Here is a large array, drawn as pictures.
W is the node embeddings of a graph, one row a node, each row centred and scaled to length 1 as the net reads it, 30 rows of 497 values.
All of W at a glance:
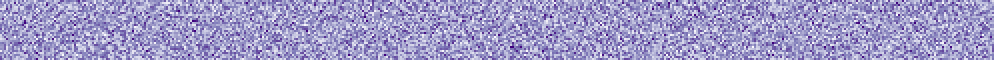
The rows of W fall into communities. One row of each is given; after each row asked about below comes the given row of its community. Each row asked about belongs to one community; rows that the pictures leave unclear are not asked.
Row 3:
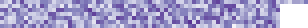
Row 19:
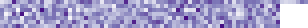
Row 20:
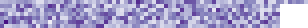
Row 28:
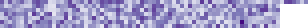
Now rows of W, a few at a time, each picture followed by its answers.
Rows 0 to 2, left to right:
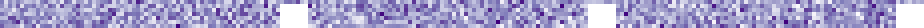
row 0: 20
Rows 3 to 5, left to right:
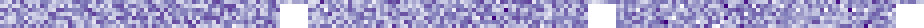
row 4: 19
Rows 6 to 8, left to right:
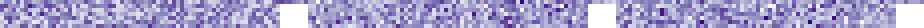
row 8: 28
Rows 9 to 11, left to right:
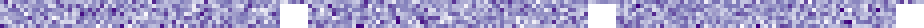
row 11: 3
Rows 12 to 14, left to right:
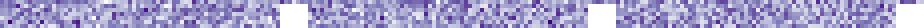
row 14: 28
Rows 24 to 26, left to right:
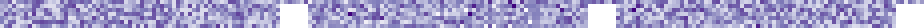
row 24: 28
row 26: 3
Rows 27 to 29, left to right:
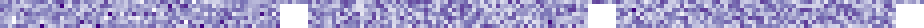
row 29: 3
